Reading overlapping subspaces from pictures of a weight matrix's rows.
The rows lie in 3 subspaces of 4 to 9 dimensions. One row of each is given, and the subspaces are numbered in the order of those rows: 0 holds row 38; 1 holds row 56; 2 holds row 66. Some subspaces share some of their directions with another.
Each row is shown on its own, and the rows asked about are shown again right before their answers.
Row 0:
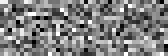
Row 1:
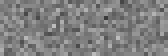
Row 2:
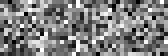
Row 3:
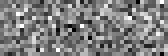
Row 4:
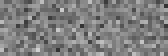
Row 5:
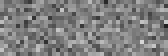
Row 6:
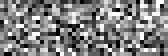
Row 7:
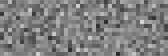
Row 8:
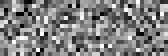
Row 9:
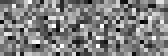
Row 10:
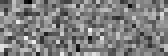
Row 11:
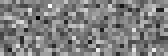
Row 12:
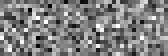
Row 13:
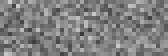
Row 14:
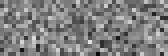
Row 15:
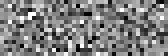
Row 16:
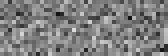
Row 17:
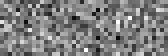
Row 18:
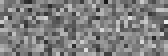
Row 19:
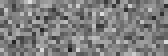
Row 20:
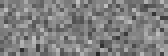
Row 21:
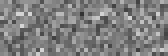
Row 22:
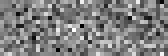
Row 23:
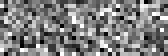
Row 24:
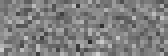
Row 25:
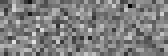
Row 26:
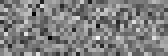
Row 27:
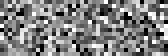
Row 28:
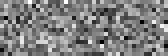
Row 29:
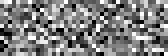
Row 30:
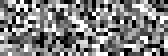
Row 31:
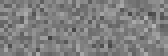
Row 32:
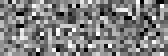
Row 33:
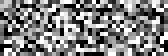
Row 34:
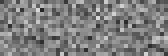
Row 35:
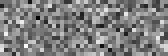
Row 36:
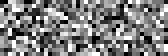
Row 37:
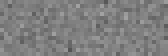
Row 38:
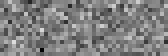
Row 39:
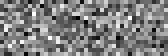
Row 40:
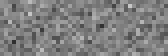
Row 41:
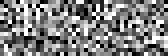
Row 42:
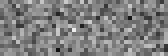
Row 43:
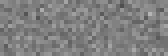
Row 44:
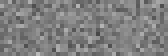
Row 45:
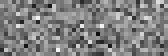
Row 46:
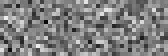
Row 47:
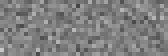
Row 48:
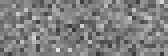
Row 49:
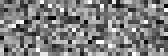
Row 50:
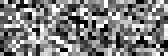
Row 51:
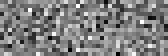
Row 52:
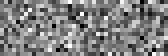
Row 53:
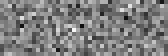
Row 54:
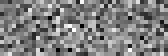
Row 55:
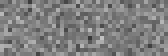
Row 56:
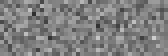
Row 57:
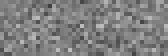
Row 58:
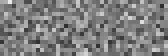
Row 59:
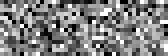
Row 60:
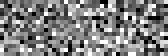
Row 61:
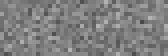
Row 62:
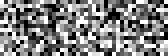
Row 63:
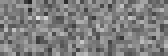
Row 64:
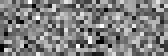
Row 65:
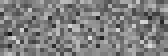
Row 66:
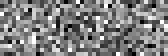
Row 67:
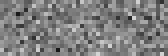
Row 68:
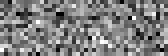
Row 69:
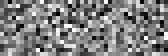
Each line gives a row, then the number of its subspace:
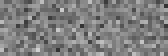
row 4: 1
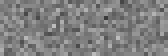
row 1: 1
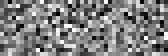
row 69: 1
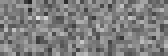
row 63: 1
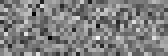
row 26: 1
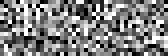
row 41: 1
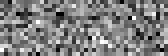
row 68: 0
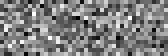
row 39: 1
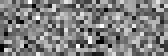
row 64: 2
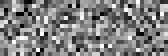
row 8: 0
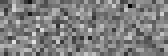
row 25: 0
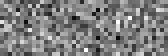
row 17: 1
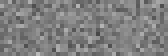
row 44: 2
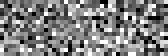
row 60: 0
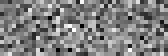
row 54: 1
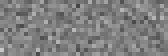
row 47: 1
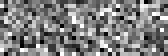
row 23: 2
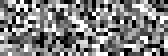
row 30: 1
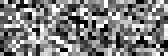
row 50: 1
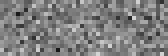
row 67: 0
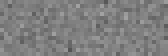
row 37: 0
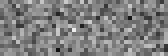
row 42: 0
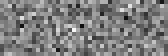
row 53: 0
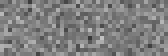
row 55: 2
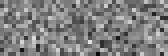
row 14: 2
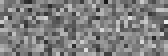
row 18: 1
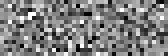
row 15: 0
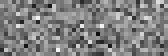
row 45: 2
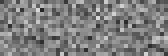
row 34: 1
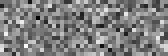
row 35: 2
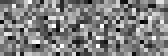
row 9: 1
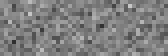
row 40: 0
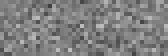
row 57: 2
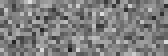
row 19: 0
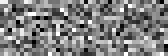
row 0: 0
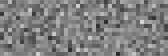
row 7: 2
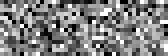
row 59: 1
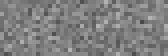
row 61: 2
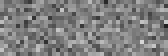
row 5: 1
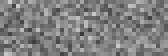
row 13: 1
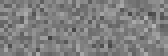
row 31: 1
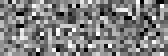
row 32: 2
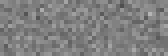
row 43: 1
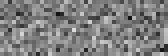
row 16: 0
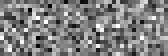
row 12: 1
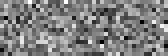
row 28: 1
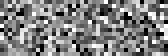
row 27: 1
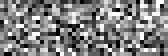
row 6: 2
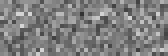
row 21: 0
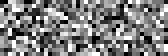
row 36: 0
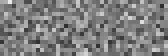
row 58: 1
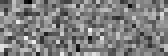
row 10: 0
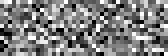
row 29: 1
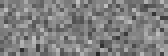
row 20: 2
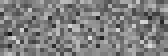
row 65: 1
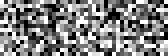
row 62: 1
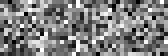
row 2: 0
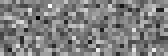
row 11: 1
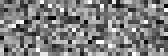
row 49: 1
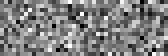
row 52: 1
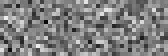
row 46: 1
